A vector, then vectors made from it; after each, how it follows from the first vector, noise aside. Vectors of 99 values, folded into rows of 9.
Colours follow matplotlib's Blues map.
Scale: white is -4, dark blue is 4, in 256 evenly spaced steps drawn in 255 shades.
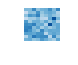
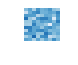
sign-scrambled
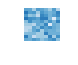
negated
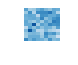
reversed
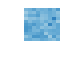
shrunk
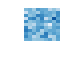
sign-scrambled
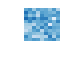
negated
